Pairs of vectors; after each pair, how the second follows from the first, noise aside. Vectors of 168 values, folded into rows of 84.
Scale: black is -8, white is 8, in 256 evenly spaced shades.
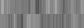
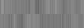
shrunk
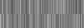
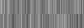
wrapped around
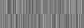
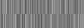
wrapped around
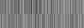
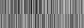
scaled up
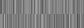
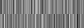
scaled up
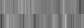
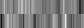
scaled up
